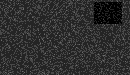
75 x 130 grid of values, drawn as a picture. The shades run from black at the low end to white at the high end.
Average level on the scale: 20%. Ninth with the lowest average: top right. Odd patch: lower, in the top right. Mirror symmetry: none. Stripes: none.
